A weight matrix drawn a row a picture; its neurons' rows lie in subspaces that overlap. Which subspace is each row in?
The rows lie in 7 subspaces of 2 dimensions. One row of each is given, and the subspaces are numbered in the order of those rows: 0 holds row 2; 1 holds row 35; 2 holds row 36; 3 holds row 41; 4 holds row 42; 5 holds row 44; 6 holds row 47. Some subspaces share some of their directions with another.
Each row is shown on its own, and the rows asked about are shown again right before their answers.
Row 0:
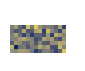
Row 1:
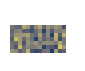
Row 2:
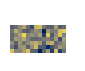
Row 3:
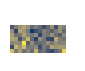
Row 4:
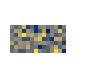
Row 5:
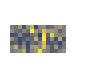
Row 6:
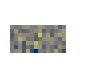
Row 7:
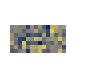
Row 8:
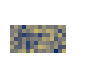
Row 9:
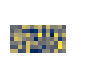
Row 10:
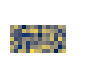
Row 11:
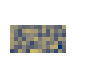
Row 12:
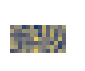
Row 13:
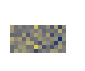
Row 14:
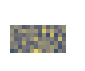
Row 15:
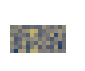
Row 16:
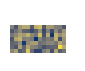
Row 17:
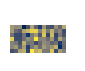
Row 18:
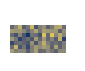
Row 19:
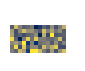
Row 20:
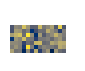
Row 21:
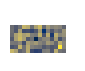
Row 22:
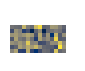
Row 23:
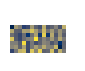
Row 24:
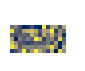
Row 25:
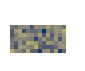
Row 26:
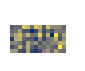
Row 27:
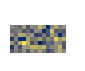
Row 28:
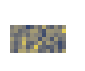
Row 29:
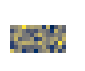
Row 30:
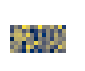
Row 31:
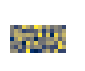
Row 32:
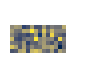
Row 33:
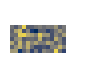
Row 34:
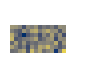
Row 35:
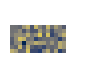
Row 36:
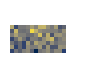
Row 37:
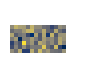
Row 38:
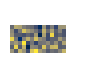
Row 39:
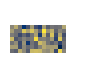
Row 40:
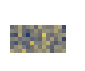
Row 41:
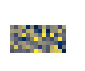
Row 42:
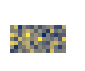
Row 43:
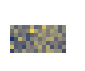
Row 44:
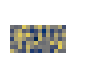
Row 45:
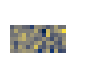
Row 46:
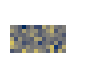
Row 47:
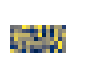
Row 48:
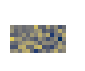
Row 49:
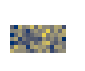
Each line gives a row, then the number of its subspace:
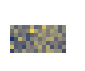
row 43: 2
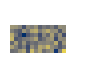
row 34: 3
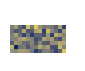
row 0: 3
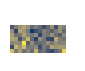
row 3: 2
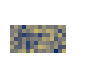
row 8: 3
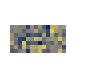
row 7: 1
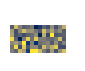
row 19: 2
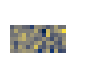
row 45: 0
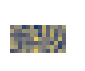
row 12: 6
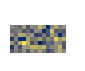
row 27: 1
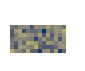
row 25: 0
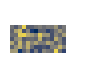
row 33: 3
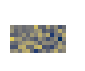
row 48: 5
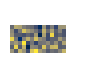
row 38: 2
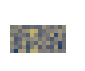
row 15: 0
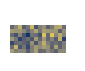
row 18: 4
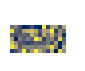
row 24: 6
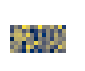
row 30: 5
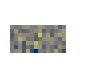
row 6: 2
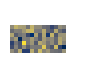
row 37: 6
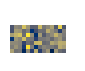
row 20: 5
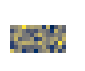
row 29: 6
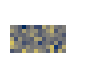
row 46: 6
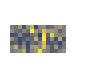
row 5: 4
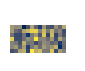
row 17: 5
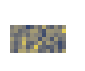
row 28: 0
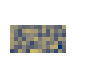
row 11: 4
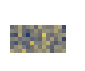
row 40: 4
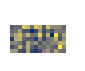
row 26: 0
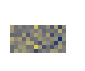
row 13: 5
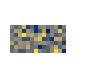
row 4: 3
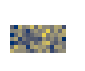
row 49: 4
